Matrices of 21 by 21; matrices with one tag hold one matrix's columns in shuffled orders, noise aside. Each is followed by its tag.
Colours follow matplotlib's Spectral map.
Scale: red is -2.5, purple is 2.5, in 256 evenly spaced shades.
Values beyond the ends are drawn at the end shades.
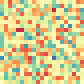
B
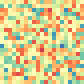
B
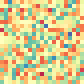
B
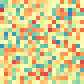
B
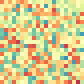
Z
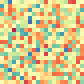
Z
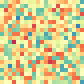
B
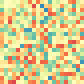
Z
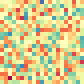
B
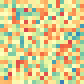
B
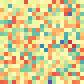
Z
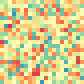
B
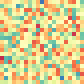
B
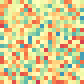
Z
